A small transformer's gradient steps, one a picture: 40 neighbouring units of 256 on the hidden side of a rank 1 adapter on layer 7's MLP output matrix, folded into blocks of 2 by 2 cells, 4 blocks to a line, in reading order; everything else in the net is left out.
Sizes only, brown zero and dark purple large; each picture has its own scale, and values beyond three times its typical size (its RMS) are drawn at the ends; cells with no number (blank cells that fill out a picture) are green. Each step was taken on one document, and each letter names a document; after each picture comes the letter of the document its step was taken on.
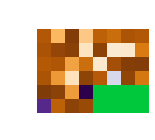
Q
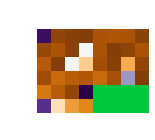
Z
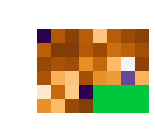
Z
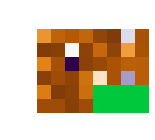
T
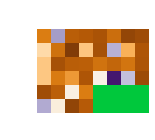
Q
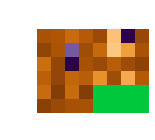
T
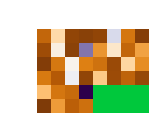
Q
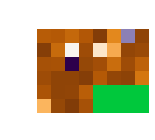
T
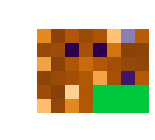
T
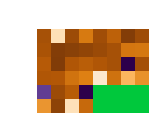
Z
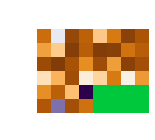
Z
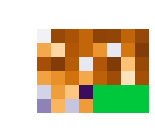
Q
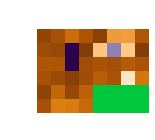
T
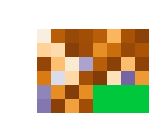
Z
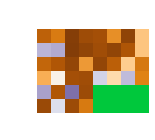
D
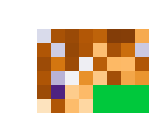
D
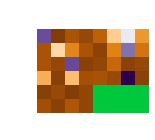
T
